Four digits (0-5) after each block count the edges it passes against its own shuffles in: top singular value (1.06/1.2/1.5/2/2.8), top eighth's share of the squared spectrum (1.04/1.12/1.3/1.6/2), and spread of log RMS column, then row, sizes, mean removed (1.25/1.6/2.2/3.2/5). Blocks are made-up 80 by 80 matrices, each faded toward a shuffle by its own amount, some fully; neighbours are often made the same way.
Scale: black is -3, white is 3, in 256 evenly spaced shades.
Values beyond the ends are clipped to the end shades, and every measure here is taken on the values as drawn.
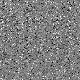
3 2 0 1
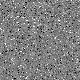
1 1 0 0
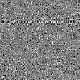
4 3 1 2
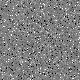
1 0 0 0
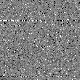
3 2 0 1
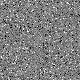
1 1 0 0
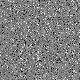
2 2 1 0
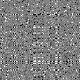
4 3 2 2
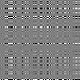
5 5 4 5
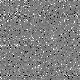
4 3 1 2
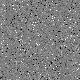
0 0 0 0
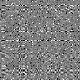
5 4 2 3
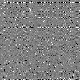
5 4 1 2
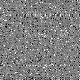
4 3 1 1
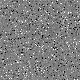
0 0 0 0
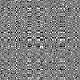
5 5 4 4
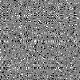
4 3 2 2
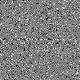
3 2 0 1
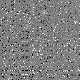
4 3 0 1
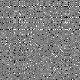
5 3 2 2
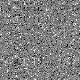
3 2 2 0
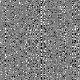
4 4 3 1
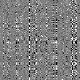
5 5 4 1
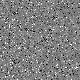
0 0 0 0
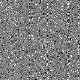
4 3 2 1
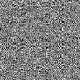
4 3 2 2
